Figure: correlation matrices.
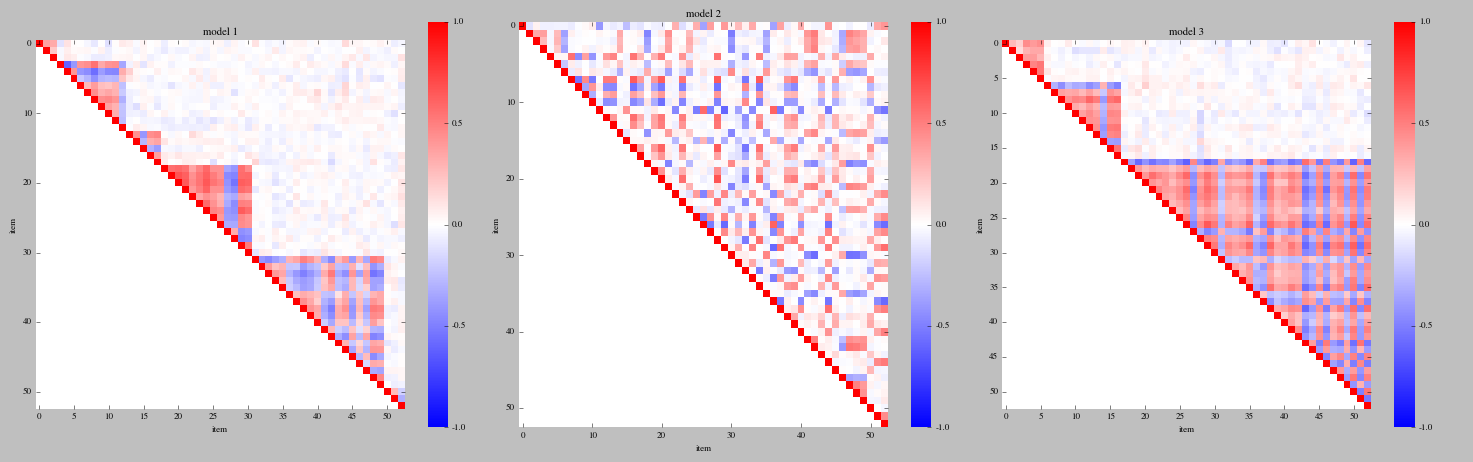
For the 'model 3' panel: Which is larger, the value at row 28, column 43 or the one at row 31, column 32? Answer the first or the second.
the second
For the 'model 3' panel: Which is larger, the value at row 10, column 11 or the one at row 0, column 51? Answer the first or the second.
the first
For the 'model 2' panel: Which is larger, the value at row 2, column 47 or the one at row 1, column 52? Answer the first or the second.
the first
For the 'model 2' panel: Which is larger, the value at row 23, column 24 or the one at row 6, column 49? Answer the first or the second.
the first
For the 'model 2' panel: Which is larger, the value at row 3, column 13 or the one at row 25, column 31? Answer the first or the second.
the second
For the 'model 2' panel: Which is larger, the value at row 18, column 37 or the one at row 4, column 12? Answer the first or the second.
the second
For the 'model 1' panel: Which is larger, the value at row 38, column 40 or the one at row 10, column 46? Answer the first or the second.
the first
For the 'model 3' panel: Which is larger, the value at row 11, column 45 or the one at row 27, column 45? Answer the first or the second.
the first
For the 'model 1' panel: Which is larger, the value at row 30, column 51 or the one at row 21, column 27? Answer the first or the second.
the first
